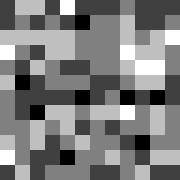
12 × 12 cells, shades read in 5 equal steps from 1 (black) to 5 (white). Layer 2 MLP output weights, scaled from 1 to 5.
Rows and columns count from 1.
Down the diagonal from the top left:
2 3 4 4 2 3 2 4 3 1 4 2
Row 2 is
2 3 2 3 2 1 3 3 4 2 2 3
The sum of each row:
32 30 45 43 39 33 23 40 37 35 36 32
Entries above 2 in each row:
4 6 12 11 9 7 2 10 10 9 8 6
